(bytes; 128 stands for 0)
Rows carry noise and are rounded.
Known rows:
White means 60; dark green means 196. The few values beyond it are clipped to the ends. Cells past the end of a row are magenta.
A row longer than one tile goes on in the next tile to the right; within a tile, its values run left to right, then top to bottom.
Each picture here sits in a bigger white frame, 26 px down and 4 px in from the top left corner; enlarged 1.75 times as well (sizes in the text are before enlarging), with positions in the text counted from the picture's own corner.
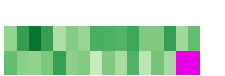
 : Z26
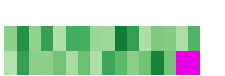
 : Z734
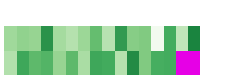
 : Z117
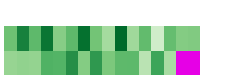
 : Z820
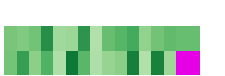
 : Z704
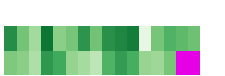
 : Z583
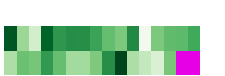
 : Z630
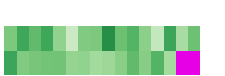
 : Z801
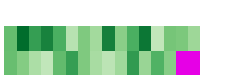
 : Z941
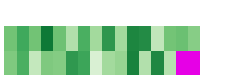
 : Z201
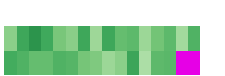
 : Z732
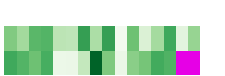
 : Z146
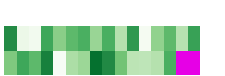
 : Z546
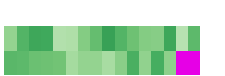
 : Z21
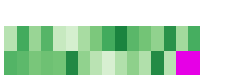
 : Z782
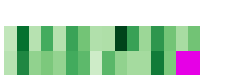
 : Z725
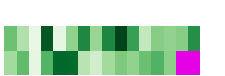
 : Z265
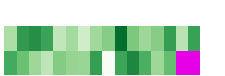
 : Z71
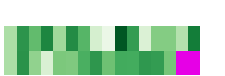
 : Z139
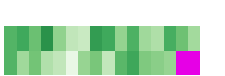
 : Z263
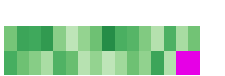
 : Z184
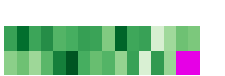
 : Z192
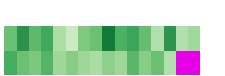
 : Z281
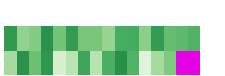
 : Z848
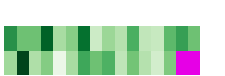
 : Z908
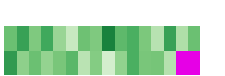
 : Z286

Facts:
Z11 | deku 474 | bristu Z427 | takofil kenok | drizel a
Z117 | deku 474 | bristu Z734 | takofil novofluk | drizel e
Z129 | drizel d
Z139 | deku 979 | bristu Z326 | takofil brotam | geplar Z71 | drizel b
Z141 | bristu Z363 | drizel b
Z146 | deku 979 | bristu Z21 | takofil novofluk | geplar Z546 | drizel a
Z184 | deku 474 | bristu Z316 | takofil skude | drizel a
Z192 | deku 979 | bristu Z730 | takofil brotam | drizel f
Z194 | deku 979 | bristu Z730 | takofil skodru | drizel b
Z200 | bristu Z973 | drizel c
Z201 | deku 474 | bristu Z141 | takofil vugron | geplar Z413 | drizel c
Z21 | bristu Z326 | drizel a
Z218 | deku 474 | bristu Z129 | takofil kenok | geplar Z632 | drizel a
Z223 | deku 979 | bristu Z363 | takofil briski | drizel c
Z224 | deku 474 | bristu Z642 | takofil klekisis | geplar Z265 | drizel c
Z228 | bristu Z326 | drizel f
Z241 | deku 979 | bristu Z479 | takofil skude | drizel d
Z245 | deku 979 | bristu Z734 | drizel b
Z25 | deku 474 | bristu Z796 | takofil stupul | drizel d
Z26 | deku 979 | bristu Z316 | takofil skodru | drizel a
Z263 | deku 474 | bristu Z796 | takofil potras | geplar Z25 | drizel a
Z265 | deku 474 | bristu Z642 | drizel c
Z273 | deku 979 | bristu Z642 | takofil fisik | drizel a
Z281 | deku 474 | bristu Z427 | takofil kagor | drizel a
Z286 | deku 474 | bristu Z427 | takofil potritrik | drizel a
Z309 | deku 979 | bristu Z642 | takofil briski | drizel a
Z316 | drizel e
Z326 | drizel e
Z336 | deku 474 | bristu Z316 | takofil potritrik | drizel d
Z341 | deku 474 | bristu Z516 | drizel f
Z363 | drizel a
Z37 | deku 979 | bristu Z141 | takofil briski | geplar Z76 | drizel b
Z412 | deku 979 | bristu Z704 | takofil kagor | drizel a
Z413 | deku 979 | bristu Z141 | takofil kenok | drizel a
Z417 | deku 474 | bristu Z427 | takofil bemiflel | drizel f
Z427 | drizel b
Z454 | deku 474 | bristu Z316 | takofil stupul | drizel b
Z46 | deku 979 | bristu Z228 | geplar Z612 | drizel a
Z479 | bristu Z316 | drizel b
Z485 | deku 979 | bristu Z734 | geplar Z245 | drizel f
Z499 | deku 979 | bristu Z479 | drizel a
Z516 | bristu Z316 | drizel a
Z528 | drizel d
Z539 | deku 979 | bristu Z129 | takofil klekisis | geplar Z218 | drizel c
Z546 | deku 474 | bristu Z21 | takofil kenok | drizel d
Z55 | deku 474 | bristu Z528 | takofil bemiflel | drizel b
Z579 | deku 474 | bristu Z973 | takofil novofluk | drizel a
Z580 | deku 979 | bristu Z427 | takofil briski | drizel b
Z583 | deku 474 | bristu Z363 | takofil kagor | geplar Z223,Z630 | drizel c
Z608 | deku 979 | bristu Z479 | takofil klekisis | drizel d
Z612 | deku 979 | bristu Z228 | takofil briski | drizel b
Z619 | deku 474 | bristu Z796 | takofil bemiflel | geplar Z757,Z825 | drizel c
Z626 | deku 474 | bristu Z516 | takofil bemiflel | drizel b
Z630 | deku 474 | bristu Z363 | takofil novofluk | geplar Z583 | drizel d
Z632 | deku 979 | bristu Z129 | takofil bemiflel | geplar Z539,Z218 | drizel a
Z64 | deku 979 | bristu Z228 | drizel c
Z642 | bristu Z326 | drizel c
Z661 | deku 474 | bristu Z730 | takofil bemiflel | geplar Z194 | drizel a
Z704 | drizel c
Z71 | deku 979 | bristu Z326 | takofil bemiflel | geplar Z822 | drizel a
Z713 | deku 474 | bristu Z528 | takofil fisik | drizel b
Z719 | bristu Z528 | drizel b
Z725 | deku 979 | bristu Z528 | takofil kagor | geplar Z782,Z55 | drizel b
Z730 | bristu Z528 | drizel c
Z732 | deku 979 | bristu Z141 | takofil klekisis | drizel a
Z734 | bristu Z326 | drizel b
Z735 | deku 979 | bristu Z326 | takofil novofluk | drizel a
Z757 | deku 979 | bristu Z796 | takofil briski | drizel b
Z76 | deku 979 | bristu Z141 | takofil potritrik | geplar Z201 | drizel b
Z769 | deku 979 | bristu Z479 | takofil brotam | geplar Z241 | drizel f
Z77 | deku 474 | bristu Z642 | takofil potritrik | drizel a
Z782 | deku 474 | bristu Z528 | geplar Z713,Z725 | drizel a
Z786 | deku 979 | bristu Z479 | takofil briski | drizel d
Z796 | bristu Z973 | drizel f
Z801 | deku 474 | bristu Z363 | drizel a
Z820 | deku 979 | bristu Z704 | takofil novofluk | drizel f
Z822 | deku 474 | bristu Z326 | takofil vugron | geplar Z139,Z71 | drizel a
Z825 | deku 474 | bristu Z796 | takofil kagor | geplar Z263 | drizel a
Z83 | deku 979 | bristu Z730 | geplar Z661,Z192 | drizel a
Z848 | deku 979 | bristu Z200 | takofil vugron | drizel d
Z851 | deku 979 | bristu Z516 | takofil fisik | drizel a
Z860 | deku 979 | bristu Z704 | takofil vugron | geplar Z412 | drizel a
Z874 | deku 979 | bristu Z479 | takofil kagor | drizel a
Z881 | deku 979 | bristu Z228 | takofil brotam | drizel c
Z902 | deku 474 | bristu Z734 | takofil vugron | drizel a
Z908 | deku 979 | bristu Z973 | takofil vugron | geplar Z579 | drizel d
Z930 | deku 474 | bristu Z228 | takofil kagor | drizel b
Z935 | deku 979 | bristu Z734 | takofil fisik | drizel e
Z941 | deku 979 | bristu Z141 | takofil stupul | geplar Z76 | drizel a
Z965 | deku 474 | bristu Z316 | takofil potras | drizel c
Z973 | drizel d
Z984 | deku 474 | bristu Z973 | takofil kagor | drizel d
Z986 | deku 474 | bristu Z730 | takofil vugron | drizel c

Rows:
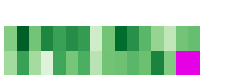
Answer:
Z76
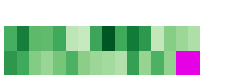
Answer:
Z661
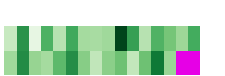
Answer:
Z55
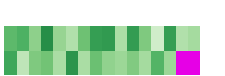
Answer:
Z11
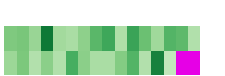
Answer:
Z965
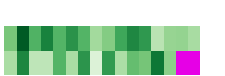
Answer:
Z37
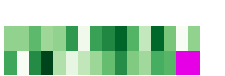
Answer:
Z412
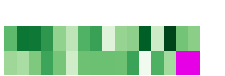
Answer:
Z485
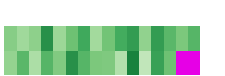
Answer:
Z64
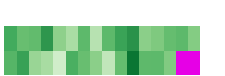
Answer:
Z619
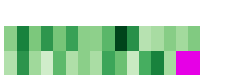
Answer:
Z626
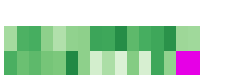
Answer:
Z632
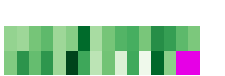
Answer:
Z539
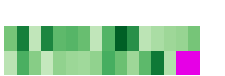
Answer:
Z454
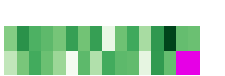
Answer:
Z245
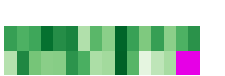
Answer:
Z241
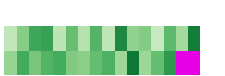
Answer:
Z935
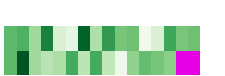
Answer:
Z579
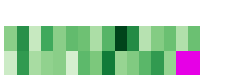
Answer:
Z930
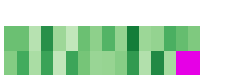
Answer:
Z986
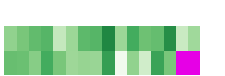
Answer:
Z46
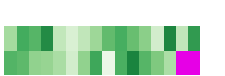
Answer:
Z822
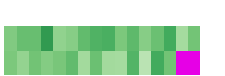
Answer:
Z735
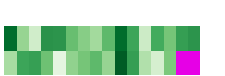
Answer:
Z25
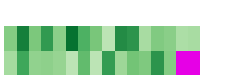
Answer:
Z580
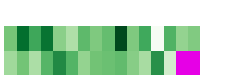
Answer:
Z341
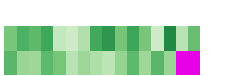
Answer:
Z902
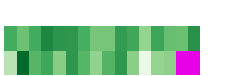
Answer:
Z608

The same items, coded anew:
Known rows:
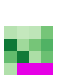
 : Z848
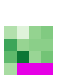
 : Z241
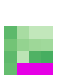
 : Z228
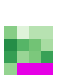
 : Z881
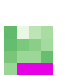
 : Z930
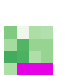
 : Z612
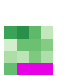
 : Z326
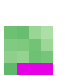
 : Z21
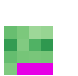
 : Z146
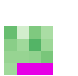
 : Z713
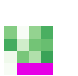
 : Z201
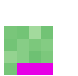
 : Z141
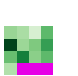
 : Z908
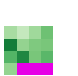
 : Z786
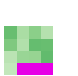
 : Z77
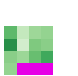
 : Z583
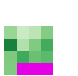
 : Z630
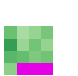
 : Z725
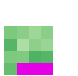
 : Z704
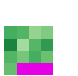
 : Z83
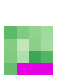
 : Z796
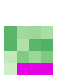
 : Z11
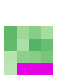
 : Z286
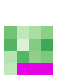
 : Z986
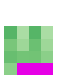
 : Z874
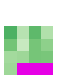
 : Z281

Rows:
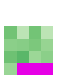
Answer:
Z71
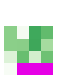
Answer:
Z413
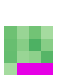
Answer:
Z273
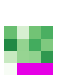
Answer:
Z941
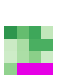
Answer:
Z117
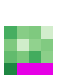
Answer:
Z825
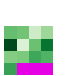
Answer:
Z619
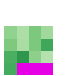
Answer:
Z757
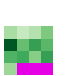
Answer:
Z608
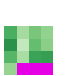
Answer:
Z769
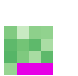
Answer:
Z139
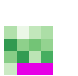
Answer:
Z546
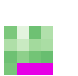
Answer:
Z265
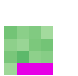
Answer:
Z309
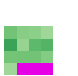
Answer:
Z632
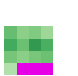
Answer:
Z732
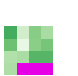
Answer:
Z417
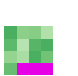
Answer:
Z782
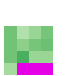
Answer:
Z580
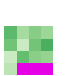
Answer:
Z184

